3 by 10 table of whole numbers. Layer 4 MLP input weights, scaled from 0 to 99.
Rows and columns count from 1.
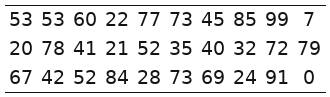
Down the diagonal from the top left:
53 78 52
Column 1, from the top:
53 20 67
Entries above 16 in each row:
9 10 9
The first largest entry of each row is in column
9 10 9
